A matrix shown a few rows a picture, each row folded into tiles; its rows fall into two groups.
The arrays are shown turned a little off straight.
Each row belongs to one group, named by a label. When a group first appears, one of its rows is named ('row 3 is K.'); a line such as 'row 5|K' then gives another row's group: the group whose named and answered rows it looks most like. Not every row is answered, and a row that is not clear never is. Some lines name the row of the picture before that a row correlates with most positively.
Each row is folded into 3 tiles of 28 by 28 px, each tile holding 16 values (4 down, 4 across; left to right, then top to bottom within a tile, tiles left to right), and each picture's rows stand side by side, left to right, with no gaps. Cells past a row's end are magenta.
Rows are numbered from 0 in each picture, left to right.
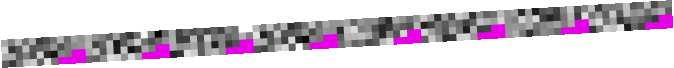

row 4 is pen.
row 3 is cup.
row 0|cup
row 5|pen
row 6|pen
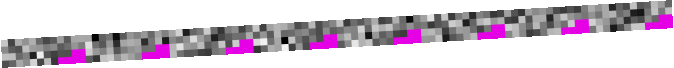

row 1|cup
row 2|pen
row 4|cup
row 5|pen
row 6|pen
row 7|pen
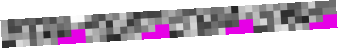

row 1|pen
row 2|cup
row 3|cup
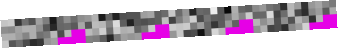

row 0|pen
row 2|pen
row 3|pen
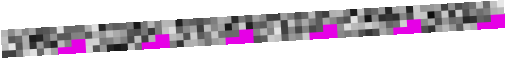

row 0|cup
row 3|cup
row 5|cup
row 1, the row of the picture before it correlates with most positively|0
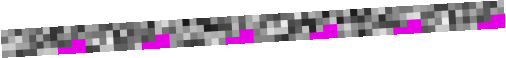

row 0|pen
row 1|cup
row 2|pen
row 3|pen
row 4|pen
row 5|cup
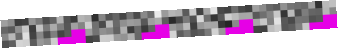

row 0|cup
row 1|cup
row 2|pen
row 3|cup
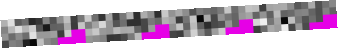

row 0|pen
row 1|pen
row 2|cup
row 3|cup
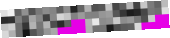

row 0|pen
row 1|pen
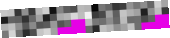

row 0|pen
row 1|cup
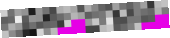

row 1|cup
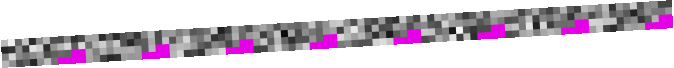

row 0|pen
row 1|pen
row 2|pen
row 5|cup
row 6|cup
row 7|pen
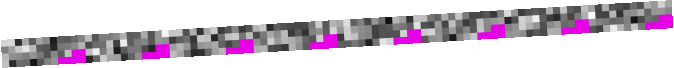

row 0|pen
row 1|cup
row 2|pen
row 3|pen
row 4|pen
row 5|pen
